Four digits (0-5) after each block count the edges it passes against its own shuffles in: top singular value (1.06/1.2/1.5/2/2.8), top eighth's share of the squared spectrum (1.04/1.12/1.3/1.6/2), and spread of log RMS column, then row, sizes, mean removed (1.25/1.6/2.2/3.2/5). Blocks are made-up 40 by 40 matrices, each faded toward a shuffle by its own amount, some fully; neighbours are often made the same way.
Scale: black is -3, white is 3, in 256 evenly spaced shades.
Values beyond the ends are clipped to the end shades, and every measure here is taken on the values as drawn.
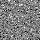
0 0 0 0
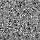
0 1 0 0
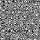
3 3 1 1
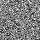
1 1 0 0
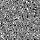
2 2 1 1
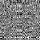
3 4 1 2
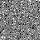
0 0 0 0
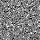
1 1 0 0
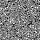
0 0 0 0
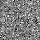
2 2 0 0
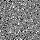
1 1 0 1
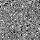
2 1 0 0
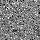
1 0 0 0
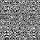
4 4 2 2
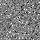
0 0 0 0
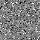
0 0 0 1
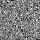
1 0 0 0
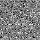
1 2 0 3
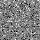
0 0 0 0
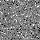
0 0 0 0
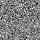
0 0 0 1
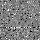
2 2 0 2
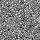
0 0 0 0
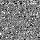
2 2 0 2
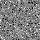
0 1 0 0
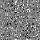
2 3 2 1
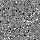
1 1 0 0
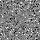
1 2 0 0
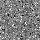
1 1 0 0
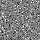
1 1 0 0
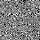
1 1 0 2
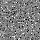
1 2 0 0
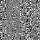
1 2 3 0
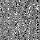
1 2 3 0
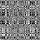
4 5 3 3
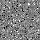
2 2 0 0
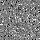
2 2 0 0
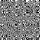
4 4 2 2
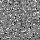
2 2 0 0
